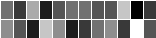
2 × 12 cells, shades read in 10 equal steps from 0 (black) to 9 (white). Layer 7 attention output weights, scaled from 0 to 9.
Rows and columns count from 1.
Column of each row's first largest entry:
10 11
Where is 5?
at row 2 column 1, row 2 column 5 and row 2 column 9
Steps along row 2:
down down up down down up up up down up down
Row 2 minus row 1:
1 1 -5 6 2 -3 -2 1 2 -5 9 1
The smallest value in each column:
4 2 1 1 3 1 2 3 3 2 0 2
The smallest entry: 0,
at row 1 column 11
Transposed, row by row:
4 5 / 2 3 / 6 1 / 1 7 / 3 5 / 4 1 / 4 2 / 3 4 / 3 5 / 7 2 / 0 9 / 2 3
